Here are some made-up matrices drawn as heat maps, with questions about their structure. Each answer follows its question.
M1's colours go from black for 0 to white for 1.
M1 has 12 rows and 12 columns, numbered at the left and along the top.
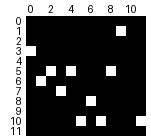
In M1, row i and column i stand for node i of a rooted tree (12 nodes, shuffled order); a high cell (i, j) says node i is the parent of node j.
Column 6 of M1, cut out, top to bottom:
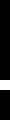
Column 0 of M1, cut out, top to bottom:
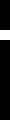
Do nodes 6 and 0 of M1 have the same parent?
no
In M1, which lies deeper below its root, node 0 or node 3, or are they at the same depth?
node 0
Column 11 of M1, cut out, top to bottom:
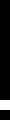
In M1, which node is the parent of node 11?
10
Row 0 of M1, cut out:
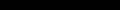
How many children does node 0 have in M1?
0
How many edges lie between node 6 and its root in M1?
3
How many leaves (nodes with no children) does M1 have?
5
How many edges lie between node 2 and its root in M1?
2
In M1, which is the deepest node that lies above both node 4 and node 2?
5
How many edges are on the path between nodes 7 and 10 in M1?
1
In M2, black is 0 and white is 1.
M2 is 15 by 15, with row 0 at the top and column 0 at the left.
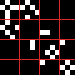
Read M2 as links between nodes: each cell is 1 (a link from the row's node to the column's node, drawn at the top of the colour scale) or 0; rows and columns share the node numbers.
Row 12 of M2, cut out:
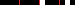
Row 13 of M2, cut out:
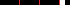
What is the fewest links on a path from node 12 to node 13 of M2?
1
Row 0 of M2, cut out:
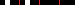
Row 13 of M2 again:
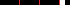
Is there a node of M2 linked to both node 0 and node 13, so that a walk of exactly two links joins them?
no
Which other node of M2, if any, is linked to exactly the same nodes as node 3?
node 0
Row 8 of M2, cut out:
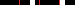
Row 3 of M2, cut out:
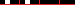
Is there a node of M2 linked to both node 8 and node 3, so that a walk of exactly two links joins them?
no
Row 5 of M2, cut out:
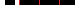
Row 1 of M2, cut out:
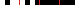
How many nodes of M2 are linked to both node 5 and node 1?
2
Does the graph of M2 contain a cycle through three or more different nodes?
yes
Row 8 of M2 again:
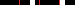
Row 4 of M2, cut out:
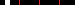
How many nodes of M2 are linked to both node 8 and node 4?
0
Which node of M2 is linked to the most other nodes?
node 1
